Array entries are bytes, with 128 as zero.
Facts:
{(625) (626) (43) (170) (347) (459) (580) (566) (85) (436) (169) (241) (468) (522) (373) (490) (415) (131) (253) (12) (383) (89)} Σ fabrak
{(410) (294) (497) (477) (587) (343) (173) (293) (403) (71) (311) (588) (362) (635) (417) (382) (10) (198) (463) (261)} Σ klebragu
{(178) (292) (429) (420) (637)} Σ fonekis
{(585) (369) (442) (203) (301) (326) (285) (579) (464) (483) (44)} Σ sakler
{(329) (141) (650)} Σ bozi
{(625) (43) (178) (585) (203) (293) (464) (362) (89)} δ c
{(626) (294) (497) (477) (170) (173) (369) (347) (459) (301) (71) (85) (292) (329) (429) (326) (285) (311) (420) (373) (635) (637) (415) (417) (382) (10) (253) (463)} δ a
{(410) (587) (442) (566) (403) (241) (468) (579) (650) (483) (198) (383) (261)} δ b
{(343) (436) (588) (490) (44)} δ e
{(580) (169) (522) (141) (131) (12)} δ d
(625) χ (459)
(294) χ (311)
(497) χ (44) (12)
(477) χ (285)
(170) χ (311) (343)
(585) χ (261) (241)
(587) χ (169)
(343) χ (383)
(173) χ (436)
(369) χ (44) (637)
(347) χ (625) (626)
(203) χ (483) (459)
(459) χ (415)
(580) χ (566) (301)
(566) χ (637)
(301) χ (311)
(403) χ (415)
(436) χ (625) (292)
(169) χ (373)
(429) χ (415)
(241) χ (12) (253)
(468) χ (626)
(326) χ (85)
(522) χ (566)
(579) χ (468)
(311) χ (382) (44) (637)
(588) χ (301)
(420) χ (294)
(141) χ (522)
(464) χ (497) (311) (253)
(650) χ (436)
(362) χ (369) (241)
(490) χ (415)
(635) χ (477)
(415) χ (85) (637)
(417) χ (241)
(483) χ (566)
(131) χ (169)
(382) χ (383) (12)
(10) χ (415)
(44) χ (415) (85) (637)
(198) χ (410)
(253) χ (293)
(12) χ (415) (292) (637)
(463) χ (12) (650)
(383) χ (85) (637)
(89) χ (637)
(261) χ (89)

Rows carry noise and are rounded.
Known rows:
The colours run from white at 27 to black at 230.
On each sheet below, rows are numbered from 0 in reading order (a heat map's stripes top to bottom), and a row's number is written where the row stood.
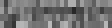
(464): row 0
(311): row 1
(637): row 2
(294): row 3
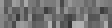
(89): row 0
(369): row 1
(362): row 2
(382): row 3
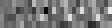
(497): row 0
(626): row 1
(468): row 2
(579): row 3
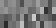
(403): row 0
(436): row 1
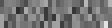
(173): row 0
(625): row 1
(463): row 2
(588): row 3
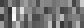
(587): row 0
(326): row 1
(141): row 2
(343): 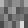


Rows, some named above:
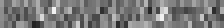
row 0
(89)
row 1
(579)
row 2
(490)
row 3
(463)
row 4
(203)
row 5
(477)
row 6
(301)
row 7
(436)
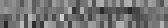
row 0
(403)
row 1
(203)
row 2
(436)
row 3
(85)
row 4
(637)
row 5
(261)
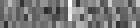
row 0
(650)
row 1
(459)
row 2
(410)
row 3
(522)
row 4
(580)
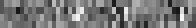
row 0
(292)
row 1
(566)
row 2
(635)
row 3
(415)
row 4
(131)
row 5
(403)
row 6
(373)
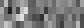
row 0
(285)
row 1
(417)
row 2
(383)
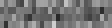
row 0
(483)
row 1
(293)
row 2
(241)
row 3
(253)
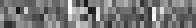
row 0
(347)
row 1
(417)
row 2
(198)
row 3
(169)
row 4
(12)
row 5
(587)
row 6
(12)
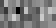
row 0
(626)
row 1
(442)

